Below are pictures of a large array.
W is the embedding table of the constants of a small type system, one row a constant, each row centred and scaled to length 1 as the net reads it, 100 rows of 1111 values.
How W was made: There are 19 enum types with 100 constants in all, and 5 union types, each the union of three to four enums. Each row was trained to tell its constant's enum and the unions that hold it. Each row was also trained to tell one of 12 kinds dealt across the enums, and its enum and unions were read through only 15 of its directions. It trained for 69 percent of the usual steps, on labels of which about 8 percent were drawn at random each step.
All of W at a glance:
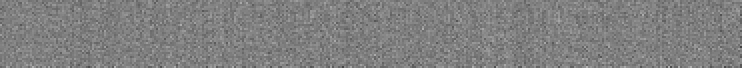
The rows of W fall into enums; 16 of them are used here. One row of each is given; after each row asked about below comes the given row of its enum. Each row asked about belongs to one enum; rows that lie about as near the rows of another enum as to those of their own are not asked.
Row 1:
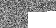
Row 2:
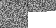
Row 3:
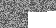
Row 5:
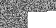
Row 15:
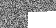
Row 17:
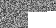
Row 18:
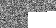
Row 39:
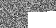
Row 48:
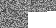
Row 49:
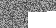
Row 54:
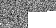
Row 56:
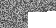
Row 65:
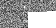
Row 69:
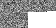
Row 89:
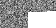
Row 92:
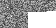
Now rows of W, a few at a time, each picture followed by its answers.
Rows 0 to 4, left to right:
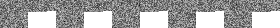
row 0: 92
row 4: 49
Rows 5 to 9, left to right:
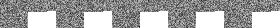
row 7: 18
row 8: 15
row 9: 17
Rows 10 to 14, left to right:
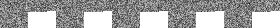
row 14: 54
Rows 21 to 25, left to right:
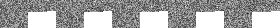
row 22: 56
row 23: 39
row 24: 1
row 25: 49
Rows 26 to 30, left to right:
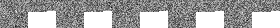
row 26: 18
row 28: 92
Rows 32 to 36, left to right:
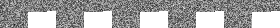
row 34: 49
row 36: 17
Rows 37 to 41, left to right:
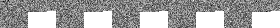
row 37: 5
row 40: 49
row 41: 5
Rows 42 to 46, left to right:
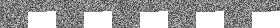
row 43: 15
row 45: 54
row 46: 92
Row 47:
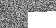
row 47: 17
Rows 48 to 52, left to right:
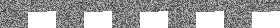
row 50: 92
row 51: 65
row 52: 1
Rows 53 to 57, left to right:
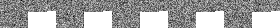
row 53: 5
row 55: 54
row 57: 18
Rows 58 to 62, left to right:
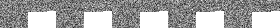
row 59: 15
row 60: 56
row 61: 89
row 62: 49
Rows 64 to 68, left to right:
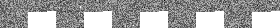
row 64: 17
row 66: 48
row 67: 54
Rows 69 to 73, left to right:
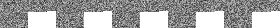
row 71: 3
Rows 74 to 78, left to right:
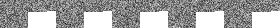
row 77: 18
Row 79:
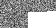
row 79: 5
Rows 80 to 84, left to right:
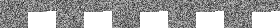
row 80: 17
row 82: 56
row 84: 18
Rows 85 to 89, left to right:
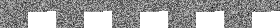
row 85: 56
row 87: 92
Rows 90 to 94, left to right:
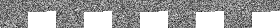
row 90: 54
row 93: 48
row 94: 2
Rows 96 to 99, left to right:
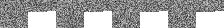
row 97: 56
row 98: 3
